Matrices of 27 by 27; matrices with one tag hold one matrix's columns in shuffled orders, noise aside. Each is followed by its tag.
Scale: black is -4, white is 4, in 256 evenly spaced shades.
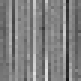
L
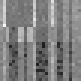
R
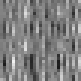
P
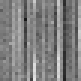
L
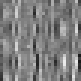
P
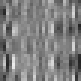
P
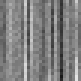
L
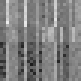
R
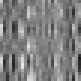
P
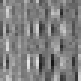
P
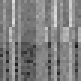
R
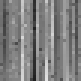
L
